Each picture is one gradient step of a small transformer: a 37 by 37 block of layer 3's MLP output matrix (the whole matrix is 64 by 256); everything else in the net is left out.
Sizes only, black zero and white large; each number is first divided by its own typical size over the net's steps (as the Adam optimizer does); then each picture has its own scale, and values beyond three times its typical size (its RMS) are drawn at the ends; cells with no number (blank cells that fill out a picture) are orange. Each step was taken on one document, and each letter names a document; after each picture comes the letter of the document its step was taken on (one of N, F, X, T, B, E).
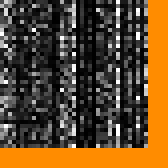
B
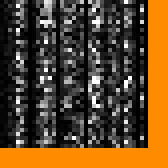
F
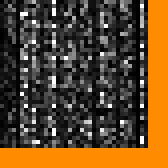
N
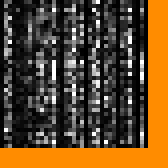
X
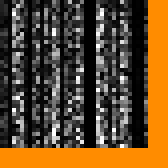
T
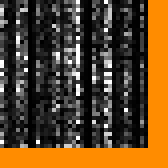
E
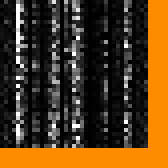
E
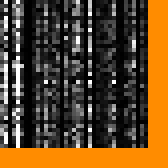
T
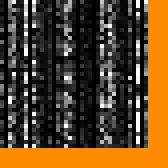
B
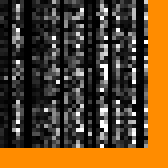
T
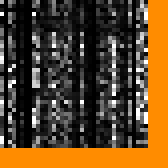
B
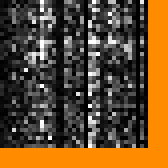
F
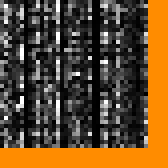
T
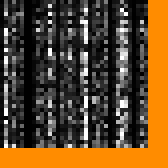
F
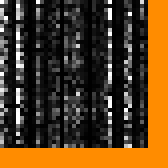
E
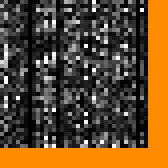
F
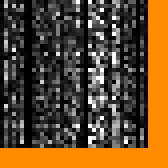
F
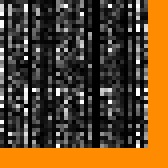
B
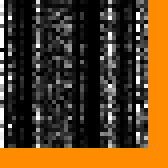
B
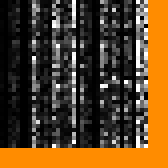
B
